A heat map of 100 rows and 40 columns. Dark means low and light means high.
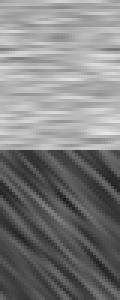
It is made of 2 by 1 panels. Panel 1,1: high, streaked across. Panel 2,1: low, slanting down to the right.
